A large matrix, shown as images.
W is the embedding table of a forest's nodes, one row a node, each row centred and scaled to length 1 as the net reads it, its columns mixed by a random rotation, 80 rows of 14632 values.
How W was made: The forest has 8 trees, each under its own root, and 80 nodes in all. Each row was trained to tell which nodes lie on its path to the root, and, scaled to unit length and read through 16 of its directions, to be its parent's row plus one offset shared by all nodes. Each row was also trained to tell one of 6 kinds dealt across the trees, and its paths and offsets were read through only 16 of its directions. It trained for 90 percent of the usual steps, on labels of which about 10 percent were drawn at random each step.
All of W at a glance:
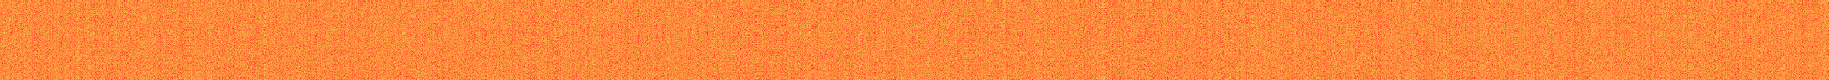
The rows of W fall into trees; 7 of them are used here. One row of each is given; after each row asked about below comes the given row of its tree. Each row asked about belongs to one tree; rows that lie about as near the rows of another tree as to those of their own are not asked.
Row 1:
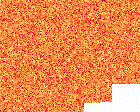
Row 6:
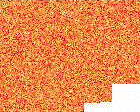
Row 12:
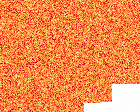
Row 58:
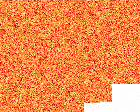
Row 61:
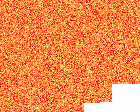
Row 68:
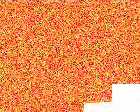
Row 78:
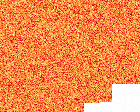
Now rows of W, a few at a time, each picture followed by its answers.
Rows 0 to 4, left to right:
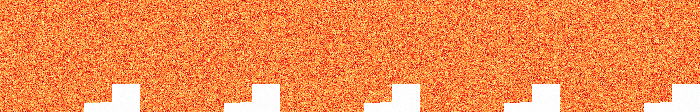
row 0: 1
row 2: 61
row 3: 78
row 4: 78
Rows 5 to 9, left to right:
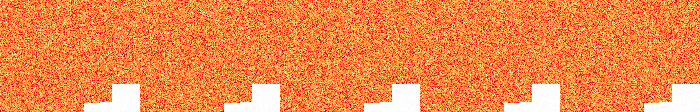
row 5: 1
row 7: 78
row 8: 12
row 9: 78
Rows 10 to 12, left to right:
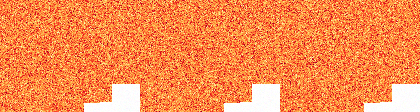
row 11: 61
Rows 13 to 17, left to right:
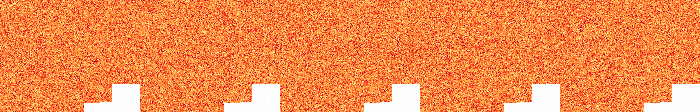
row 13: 78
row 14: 12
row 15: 68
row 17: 68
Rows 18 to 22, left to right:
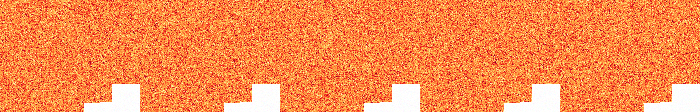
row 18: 78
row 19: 58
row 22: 68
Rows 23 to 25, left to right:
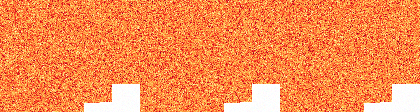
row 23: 12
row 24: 61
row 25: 68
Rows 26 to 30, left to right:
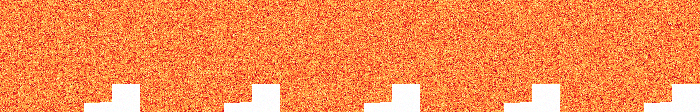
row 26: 61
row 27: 6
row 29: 12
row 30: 58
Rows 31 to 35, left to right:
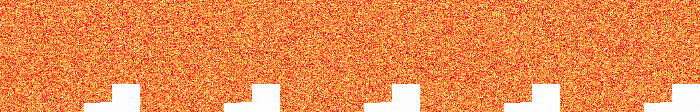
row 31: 61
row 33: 61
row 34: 61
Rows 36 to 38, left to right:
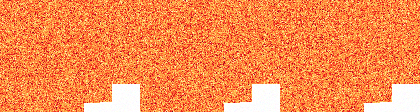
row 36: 61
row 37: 12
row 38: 68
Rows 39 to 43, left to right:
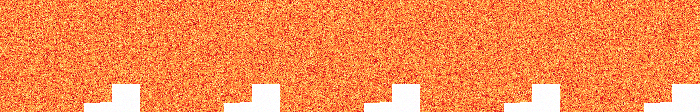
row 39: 61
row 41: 78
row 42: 68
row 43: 58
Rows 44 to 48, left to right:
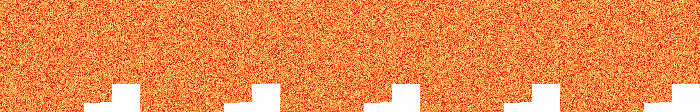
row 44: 68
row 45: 12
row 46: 78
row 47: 68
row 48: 12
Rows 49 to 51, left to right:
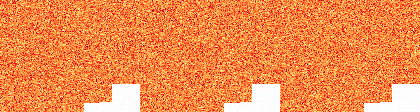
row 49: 61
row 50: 68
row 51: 78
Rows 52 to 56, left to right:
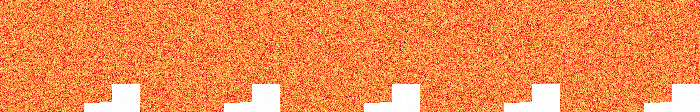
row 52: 6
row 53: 78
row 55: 58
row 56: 12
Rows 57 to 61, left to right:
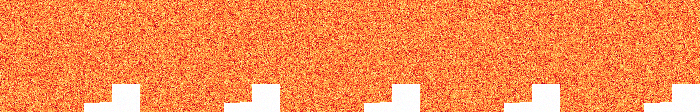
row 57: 61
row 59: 68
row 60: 78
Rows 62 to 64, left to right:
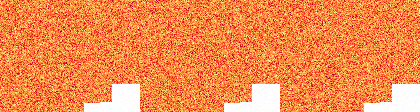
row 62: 12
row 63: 12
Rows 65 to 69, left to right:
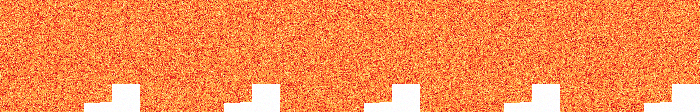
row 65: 61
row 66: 61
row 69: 68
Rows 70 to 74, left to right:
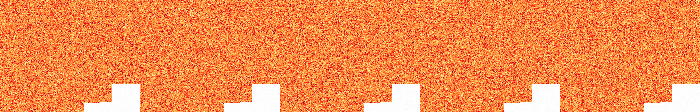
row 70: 12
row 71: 78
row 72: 68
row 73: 6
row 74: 1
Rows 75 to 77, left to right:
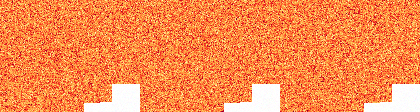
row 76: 6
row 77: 78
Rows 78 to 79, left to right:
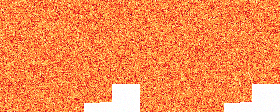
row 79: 68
